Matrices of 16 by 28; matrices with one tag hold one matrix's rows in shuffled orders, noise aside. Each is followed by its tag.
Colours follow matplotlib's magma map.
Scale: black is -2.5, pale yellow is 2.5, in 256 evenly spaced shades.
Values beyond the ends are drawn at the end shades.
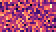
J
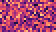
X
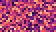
X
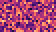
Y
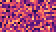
X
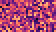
X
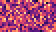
X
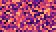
X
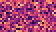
Y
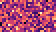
X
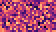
X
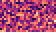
Y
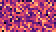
Y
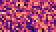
Y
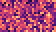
X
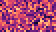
X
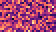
J
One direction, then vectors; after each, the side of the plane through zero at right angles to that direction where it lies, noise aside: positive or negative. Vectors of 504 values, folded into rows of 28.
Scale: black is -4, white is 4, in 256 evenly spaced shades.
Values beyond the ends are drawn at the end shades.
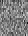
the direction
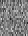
positive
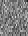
positive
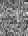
positive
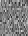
negative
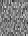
positive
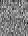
positive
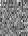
negative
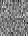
positive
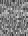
positive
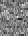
positive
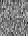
positive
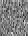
negative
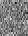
negative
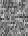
negative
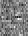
negative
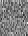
negative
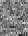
negative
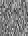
negative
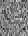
negative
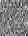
negative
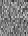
positive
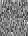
negative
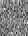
negative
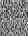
negative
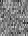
positive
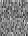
negative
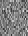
negative
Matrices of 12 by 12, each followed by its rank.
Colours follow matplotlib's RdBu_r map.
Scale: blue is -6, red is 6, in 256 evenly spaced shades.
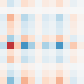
one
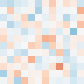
full rank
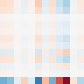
one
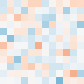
full rank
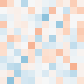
full rank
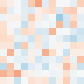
full rank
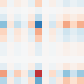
one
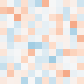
full rank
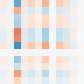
one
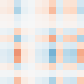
one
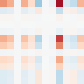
one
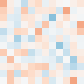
full rank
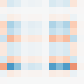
one
